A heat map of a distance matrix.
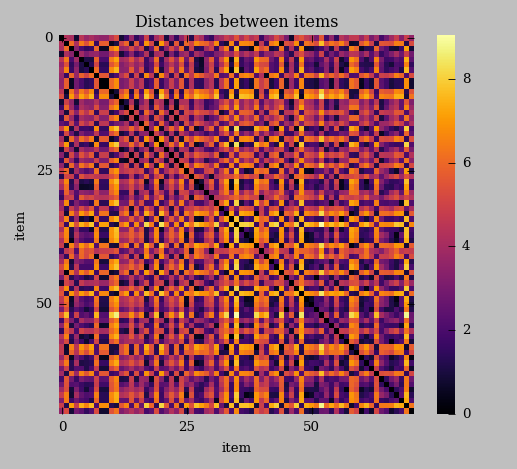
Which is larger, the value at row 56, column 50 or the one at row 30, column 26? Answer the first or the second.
the first
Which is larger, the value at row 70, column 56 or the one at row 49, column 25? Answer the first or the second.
the first
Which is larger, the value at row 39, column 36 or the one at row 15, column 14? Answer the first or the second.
the first
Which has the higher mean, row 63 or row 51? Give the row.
63
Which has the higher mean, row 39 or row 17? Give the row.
39
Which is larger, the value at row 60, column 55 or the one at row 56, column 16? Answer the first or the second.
the second
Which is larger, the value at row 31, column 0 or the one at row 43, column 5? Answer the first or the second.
the first
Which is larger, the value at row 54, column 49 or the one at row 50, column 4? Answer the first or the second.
the second
